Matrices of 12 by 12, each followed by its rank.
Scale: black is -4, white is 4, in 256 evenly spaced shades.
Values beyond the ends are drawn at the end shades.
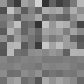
two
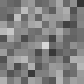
full rank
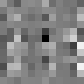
two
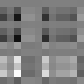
one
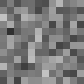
full rank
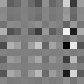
one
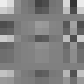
one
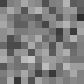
full rank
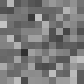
full rank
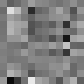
two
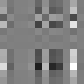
one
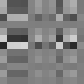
one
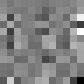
two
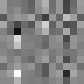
two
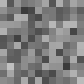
full rank
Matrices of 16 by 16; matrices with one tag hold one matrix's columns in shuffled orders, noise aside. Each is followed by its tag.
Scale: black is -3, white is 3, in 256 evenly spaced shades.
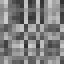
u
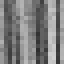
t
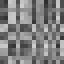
u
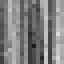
t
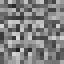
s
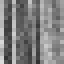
t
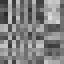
u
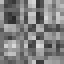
u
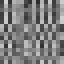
u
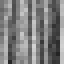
t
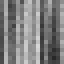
t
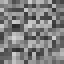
s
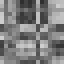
u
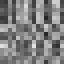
u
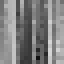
t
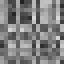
u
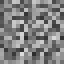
s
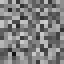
s
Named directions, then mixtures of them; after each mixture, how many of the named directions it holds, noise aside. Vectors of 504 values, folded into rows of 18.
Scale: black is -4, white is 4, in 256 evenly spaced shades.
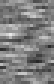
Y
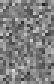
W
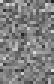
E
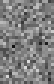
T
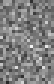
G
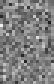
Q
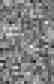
three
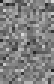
one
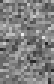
three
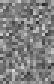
one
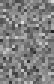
two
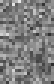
three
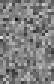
one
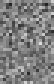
three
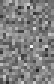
two
